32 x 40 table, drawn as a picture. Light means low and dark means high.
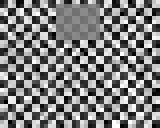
There is no overall slope. The histogram has two humps. The top middle is the smoothest part. An odd patch, calmer than its surroundings, sits in the top middle.
